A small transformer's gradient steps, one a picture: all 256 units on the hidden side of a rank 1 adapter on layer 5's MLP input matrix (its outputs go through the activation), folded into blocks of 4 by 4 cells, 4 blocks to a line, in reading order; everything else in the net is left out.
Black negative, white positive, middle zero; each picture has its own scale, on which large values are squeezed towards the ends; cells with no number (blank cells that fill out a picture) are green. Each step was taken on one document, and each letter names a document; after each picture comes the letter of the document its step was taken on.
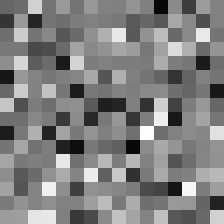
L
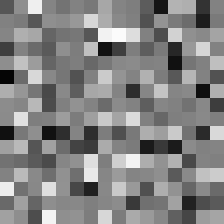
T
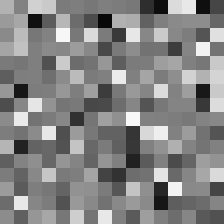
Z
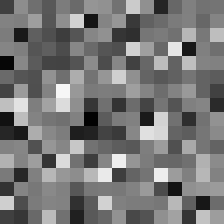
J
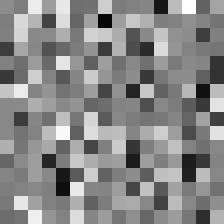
Z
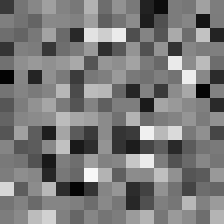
T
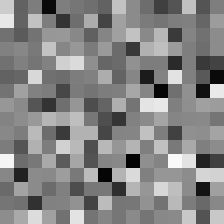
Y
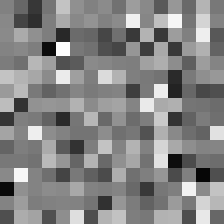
L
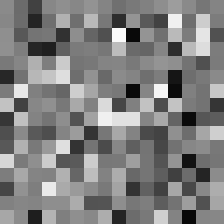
L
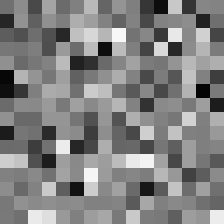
T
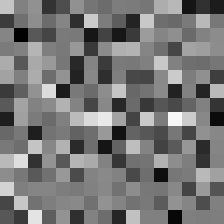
J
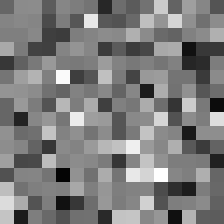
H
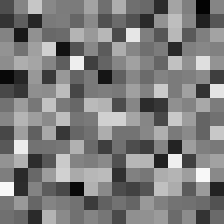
T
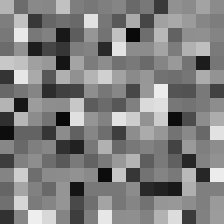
L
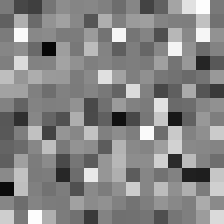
L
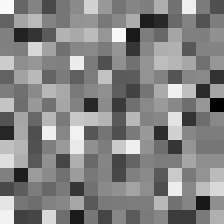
J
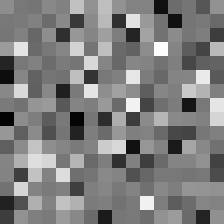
H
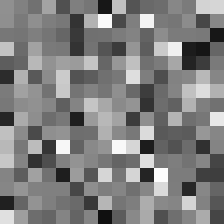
H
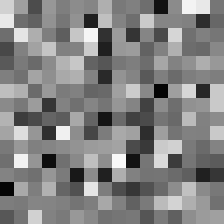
T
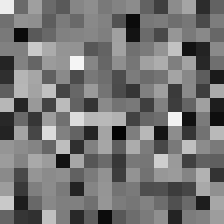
J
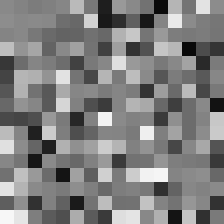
H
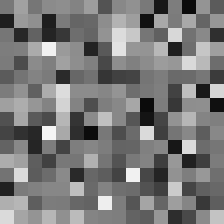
J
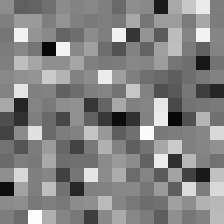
L
